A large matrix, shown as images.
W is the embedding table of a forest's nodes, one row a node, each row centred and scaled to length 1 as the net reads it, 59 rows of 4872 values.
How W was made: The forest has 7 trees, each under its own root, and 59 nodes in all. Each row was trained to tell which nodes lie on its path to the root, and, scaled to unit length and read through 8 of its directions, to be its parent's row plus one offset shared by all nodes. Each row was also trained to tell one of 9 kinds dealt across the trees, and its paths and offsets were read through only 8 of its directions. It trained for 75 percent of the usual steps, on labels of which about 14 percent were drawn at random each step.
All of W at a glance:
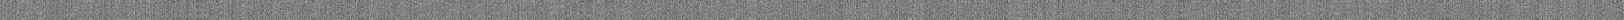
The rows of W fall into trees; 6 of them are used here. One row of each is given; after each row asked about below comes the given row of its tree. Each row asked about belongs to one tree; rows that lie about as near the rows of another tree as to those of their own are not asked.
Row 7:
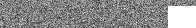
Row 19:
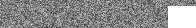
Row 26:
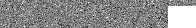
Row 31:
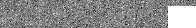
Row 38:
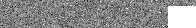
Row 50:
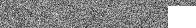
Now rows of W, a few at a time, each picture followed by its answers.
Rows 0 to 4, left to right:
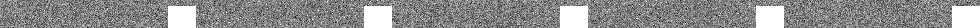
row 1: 38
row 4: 7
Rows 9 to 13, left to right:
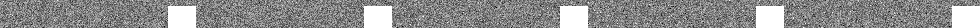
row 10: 50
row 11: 50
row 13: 38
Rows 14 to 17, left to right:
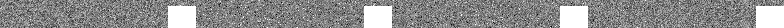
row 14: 19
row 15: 26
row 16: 38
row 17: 26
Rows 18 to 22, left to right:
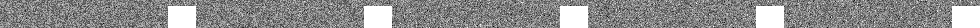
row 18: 26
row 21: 7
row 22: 26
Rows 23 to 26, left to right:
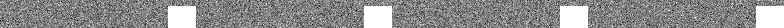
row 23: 7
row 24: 38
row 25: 19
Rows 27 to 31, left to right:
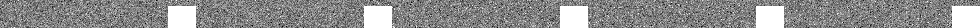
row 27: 26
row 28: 50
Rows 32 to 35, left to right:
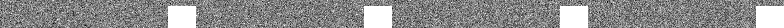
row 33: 38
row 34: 7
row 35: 26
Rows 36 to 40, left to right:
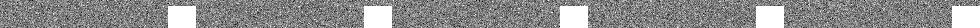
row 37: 38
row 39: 26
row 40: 7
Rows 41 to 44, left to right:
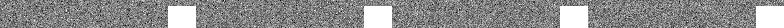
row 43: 26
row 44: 50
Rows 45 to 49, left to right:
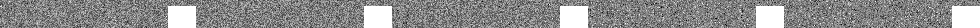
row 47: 26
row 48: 31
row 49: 38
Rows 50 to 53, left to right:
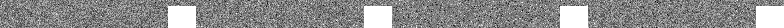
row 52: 38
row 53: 26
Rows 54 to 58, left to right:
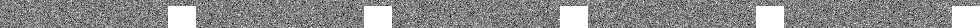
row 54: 19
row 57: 38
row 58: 38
